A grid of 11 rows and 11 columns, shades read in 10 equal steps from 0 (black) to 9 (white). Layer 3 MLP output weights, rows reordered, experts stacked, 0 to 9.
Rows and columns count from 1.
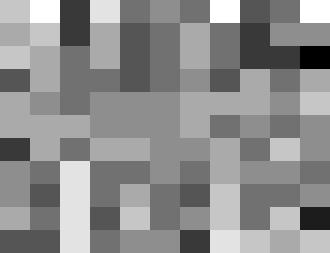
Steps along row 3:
down down up down up up down down same down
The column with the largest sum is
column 8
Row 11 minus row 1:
-4 -6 6 -4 1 0 -2 -1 4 2 -2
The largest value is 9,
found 3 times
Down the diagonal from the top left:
7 7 4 4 5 5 5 6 4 7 7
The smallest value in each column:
2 3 2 3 3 4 2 3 2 2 0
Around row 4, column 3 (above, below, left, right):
4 4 6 4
